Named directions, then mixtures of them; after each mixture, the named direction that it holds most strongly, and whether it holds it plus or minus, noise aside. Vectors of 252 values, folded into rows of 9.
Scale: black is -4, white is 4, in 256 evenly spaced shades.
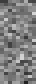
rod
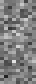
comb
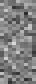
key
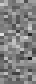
key, plus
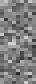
rod, minus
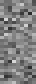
comb, plus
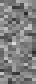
key, plus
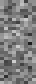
comb, plus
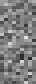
rod, minus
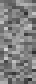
key, plus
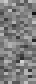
rod, minus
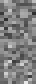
rod, minus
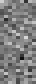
rod, minus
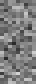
key, minus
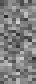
comb, minus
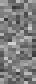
key, plus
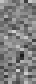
rod, minus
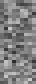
comb, minus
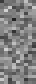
key, plus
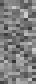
comb, minus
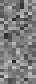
comb, minus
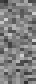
rod, plus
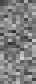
rod, plus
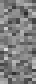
key, plus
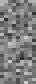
rod, minus
